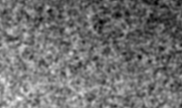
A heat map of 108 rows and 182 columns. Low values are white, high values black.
No single row or column stands out from its neighbours. The field climbs toward the top right. The texture is blotchy. No regular stripes run through it. The halves do not mirror each other. The ninth with the lowest average is the bottom left. There are no lone odd cells.
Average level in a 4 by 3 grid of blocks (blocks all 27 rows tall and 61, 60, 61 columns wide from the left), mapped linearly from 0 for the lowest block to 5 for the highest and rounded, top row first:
3 4 5 | 2 3 4 | 1 2 3 | 0 1 2
